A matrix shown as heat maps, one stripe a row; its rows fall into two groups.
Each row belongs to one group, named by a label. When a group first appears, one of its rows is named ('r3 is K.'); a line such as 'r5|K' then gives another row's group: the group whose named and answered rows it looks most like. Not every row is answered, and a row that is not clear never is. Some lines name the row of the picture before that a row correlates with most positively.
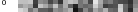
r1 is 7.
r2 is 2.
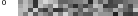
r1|7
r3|7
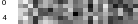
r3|2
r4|7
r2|2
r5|7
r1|7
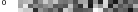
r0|7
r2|7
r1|2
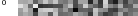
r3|7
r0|7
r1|2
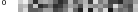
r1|2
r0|7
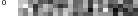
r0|2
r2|7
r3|7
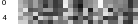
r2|2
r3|2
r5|2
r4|7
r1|2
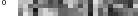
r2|7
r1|2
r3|7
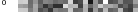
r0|2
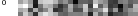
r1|7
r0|7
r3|7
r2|2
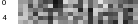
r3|7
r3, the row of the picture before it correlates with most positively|3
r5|7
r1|2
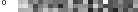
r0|2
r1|7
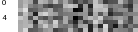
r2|2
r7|2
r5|7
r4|2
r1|2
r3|7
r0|7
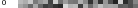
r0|7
